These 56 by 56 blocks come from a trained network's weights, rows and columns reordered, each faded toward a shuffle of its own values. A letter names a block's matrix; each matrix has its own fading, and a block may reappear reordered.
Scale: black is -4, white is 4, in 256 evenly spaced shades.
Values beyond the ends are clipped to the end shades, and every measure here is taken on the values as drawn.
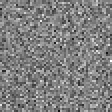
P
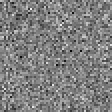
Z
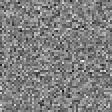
P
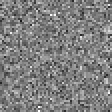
Z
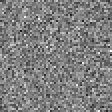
P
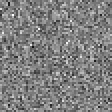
P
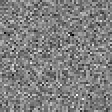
P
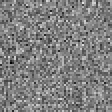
P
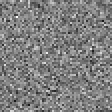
P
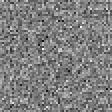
Z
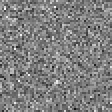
Z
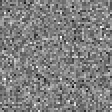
Z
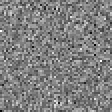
P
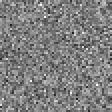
Z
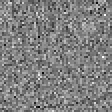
P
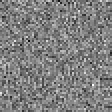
P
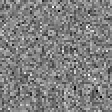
P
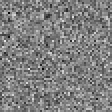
P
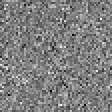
Z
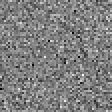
Z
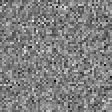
P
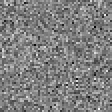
Z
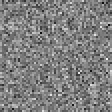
P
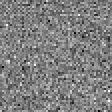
Z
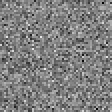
Z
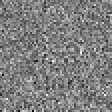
P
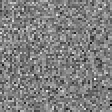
Z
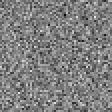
P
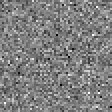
Z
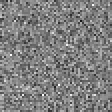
Z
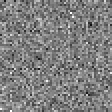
P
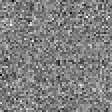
Z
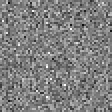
P
